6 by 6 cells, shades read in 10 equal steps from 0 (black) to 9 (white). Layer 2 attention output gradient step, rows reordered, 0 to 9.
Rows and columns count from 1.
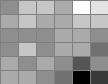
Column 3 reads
7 6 5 5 6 5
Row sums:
42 39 32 33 30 23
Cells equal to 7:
6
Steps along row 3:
same same up same down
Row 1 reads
5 7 7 6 9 8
